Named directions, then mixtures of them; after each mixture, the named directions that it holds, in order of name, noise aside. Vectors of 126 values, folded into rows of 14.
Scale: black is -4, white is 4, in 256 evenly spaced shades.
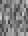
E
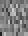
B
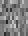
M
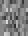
M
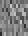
B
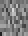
B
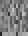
B, E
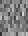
B, E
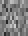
M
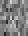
M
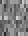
E, M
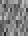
E, M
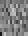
B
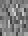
B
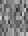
E
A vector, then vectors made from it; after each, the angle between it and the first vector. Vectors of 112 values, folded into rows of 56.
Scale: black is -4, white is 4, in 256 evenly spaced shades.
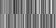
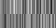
nearly opposite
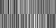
orthogonal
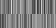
partly opposed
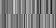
nearly opposite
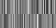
partly opposed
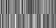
orthogonal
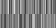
partly opposed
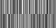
orthogonal
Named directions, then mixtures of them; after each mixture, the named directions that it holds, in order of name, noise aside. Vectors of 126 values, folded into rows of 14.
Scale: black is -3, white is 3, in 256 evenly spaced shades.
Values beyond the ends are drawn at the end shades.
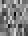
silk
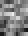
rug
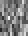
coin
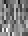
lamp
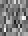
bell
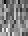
lamp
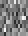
bell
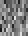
coin, lamp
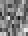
coin, rug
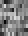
lamp, rug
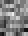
rug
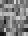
bell, rug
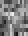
coin, rug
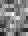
rug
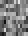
bell, rug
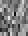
coin, silk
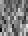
coin, lamp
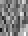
bell, coin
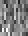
lamp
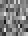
bell, rug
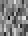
bell, coin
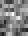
rug
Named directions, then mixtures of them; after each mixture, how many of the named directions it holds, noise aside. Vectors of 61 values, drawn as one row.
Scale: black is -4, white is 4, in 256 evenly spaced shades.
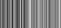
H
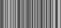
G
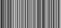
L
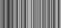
three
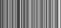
two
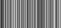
two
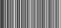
three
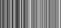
one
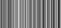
three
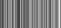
two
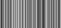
two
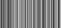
two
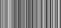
two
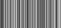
two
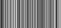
two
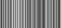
two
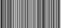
one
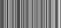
two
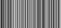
one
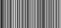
two
